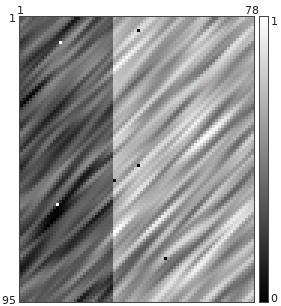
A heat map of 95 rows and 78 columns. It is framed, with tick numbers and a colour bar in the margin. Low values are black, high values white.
Seam: vertical, 40% of the way across, the right part higher. Lone odd cells: 6, 2 higher and 4 lower than their neighbours. Grain: diagonal, up to the right.
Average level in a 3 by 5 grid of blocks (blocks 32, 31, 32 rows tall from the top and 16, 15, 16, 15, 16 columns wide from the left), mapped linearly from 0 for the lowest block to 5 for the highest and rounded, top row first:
11554 | 00554 | 01444
